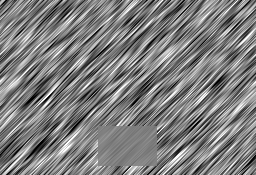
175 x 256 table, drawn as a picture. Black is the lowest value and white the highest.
Calmest part: bottom middle. Slope: none. Grain: diagonal, up to the right. Mirror symmetry: none. Odd patch: calmer, in the bottom middle.
